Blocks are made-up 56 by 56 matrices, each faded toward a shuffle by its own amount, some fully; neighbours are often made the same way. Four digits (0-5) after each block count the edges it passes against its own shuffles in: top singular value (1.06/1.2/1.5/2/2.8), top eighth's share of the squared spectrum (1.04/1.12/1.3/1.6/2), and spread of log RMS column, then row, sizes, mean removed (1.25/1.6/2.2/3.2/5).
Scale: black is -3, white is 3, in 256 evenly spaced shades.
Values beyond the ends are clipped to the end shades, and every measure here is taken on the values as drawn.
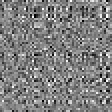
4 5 3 3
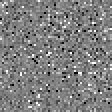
3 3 1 1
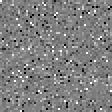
1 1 0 0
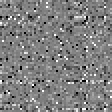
3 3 1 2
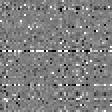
4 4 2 3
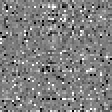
3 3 1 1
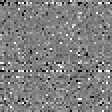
4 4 2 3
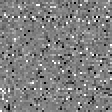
3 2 0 1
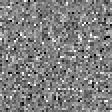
0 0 0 1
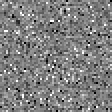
0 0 0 0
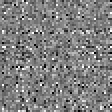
1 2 3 3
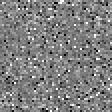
2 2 0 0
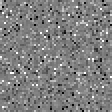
1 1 0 0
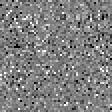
3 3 1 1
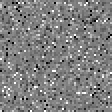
0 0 0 0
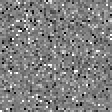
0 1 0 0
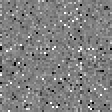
2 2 1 0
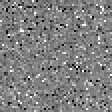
1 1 0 0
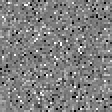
1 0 0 0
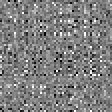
4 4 3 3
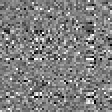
4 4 2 2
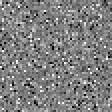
1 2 0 0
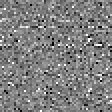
3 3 1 1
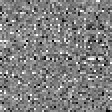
3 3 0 2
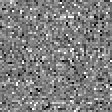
3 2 0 1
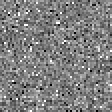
1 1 0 0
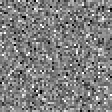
2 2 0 0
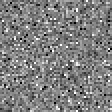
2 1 0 0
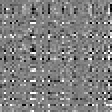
4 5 3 3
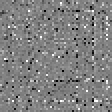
3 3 1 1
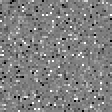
0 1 0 0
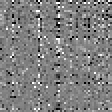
4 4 3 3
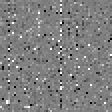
3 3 1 0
